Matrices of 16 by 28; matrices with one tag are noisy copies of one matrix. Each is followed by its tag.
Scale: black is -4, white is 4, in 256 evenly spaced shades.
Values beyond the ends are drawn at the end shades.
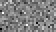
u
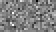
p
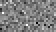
u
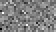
u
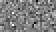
p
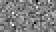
p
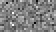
p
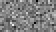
p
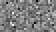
p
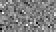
u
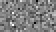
p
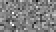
p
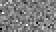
u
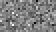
p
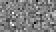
p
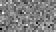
u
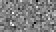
p
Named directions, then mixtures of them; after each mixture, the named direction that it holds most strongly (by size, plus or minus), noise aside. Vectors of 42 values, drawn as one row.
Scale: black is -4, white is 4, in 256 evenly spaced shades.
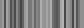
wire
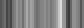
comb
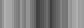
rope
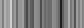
comb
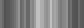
rope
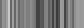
rope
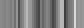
rope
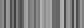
wire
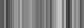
comb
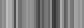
rope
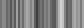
comb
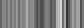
comb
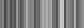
wire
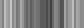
wire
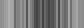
rope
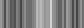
rope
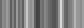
rope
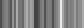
comb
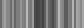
rope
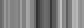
rope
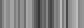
rope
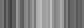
rope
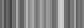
comb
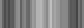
rope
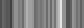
comb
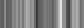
comb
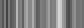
comb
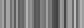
wire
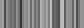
wire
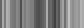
rope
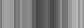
rope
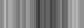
rope
